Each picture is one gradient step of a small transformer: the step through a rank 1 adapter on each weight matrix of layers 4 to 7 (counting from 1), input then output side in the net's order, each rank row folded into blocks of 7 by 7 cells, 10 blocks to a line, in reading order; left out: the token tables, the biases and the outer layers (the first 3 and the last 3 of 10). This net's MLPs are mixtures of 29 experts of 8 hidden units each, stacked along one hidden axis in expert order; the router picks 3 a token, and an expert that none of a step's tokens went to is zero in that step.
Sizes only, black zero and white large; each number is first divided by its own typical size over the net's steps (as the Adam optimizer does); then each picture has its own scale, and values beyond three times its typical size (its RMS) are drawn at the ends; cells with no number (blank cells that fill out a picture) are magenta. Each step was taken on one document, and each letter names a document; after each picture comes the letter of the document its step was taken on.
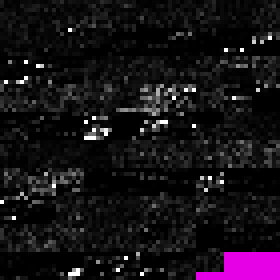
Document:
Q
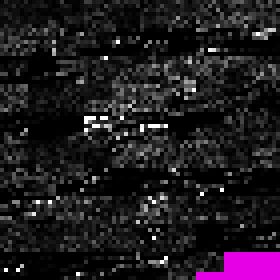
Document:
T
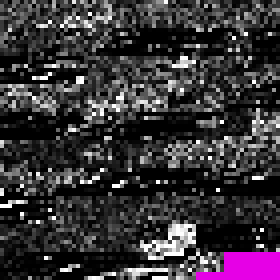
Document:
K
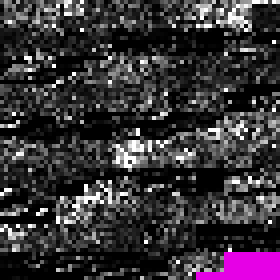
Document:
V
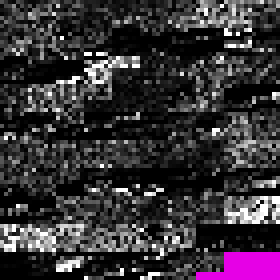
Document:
V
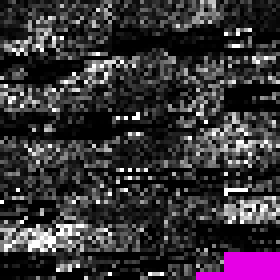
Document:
V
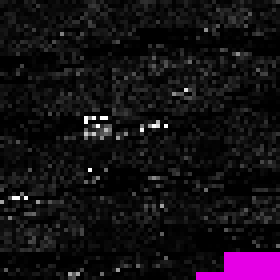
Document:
T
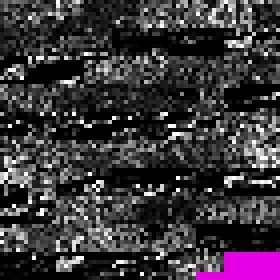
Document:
V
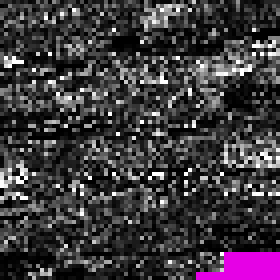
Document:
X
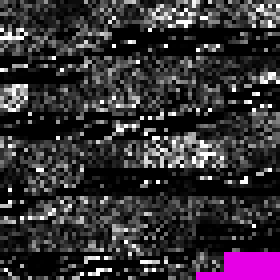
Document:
K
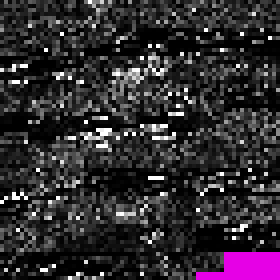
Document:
T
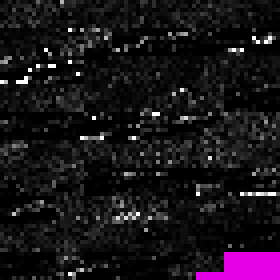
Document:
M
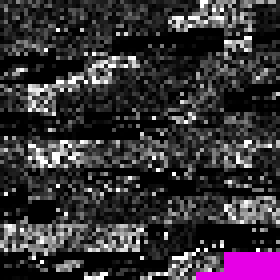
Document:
V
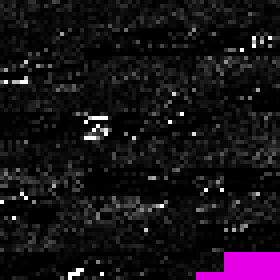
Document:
Q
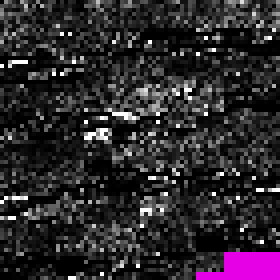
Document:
T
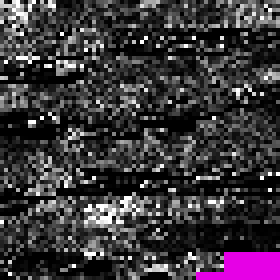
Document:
K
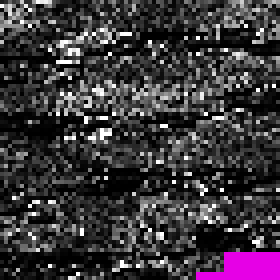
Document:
T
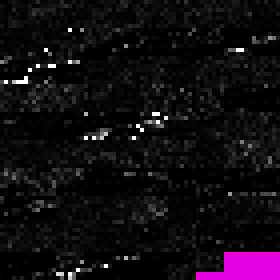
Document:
M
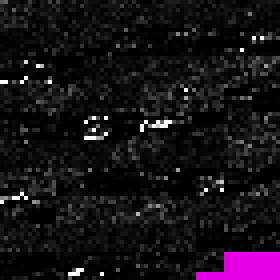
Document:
Q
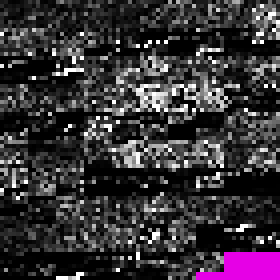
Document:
T
